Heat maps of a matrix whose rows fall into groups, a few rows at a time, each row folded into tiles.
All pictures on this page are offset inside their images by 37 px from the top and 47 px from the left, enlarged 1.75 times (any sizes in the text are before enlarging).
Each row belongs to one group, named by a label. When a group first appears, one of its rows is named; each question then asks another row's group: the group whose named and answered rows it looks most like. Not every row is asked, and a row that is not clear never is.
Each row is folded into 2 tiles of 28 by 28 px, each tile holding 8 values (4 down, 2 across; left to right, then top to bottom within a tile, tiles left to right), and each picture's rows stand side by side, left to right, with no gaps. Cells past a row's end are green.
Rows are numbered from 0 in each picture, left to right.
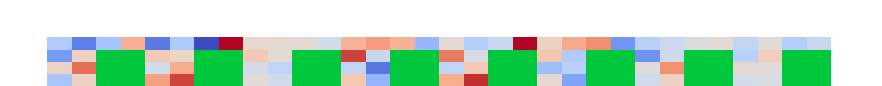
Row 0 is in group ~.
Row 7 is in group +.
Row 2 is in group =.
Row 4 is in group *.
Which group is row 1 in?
*
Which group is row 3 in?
=
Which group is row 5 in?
=
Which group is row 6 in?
~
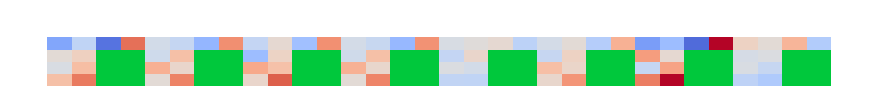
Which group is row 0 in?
*
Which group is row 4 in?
+
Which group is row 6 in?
*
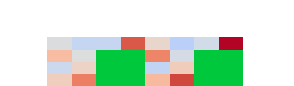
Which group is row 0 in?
*
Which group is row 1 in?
*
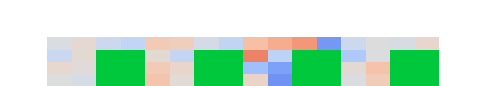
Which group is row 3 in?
~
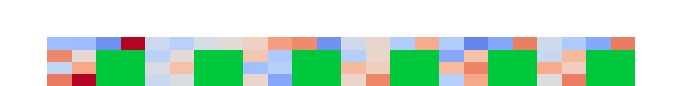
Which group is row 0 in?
*
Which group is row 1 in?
~
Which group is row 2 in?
=
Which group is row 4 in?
~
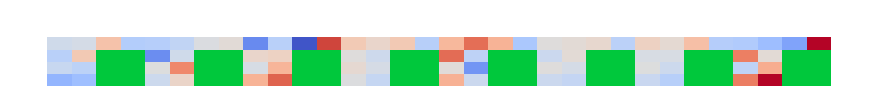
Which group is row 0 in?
+
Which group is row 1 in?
~
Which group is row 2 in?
*
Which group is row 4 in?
=
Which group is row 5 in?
+
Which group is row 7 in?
*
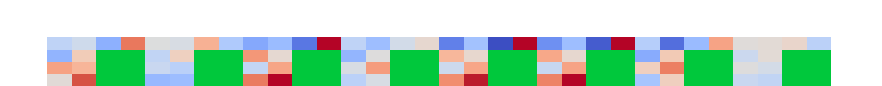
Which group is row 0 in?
~
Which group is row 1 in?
+
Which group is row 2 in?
*
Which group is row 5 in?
*
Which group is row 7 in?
+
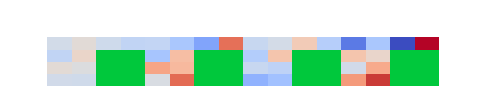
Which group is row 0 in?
+
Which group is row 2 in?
+
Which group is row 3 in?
*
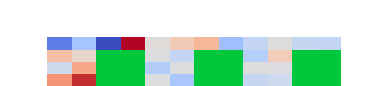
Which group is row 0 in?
*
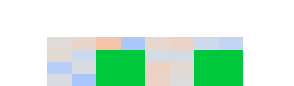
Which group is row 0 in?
=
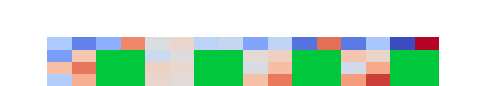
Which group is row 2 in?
*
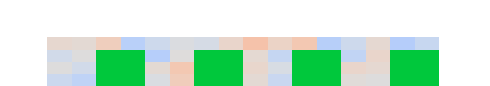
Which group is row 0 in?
+
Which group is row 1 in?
~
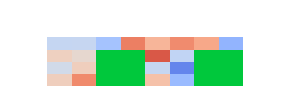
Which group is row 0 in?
*
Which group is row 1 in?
=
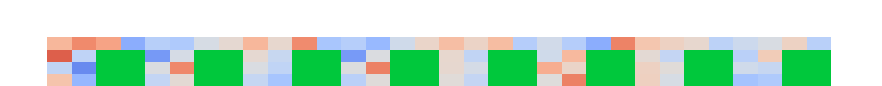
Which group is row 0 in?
=
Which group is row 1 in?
~
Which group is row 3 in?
~
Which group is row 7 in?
+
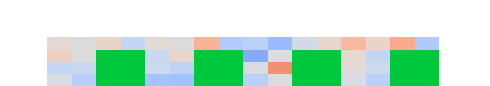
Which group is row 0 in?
=
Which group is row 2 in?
~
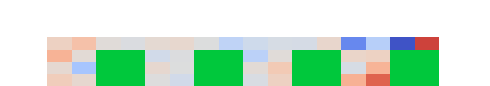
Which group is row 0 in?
=
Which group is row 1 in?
+
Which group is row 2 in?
~
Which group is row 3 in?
*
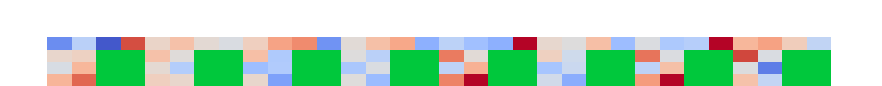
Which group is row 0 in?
*
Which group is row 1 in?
=
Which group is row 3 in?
=
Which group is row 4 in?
*
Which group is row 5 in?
=
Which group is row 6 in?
*
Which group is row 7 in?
=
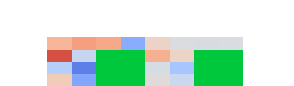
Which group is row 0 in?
=
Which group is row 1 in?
=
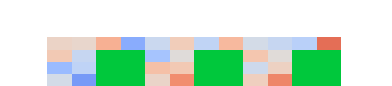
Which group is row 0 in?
=
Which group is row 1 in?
~
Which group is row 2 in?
*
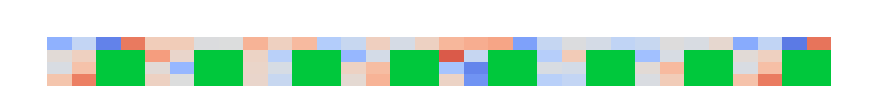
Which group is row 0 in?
*
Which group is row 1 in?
=
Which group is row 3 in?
~
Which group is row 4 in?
=
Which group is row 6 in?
~
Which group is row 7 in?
*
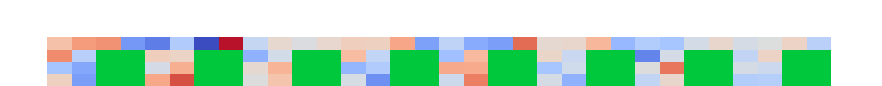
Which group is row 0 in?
=
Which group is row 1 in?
*
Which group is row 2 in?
~
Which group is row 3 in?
=
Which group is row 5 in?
=
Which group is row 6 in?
~
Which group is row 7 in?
+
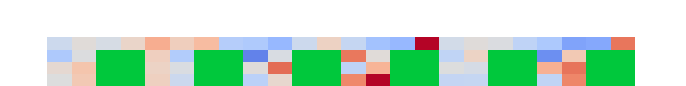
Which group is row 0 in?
~
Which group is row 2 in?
~
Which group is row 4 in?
+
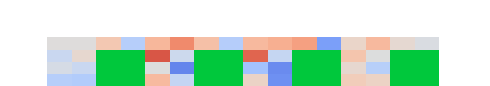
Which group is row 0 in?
+
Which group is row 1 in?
=
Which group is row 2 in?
=
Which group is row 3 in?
=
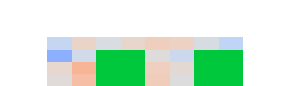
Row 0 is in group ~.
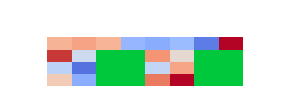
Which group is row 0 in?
=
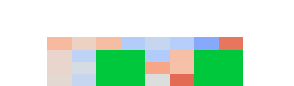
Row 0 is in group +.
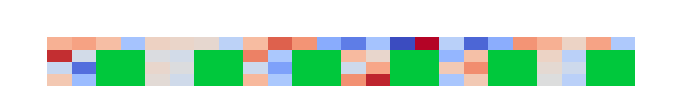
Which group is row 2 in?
=
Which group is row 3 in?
*
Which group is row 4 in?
~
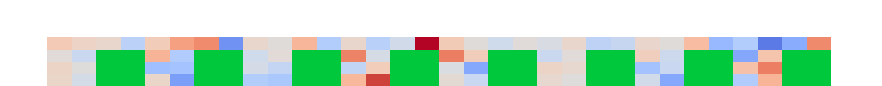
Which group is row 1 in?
=
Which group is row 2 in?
+
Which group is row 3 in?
*
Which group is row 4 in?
=
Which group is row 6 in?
=
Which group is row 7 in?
~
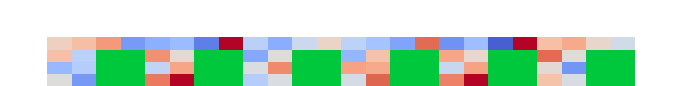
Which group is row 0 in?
=
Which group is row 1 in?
*
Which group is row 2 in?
~
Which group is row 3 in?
~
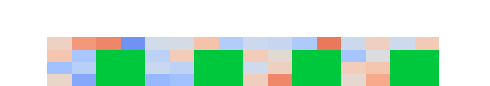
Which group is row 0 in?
=
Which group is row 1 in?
+
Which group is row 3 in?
~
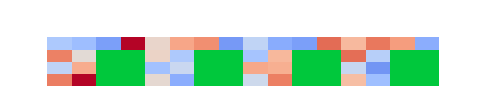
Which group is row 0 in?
*
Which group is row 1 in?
=
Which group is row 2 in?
~
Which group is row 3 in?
=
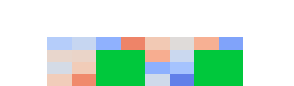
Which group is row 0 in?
*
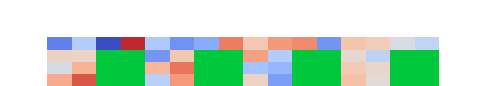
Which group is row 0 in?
*
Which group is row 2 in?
=
